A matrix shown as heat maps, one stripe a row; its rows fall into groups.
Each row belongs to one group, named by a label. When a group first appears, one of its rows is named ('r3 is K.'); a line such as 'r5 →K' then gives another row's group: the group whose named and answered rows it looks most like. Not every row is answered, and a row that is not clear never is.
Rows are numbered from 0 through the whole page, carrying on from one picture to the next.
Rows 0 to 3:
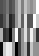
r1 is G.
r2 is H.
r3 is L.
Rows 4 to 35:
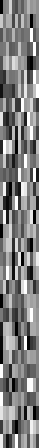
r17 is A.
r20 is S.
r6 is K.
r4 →S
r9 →G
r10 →G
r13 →K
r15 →A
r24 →A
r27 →L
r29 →S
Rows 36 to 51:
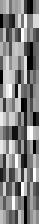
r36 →L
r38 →A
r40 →L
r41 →L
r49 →A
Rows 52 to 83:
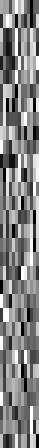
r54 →H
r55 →H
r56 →G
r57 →H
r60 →A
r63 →G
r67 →K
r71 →A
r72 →S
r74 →L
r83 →H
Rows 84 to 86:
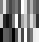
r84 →A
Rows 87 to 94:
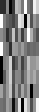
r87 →G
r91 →S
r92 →S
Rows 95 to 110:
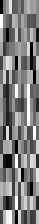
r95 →S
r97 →H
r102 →K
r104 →G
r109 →H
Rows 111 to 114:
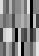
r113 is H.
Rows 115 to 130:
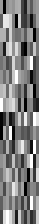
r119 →K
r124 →S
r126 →K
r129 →K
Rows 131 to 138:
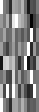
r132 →L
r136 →K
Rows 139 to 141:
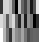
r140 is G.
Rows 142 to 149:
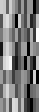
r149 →L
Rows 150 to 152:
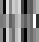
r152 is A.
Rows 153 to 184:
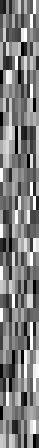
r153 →G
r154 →K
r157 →H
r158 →L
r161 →S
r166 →K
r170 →G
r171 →K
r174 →K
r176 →K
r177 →K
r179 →G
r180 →G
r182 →S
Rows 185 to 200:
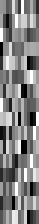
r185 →A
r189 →L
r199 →G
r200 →L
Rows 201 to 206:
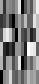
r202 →G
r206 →S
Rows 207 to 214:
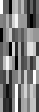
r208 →L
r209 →S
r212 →G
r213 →H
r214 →H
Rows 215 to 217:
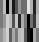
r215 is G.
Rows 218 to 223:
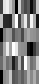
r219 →H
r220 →S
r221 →L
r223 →S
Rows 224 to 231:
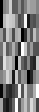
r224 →S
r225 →L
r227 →A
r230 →G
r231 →H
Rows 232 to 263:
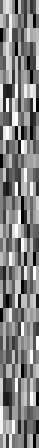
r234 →S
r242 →A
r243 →S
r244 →A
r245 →H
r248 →L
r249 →A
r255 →A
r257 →K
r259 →H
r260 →H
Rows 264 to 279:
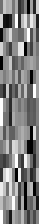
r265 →H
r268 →S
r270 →G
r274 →L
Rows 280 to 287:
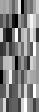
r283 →G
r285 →S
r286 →G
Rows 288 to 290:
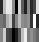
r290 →A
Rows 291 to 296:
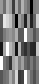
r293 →L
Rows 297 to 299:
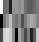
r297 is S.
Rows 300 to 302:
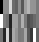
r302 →G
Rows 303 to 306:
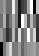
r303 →K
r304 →A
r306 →S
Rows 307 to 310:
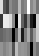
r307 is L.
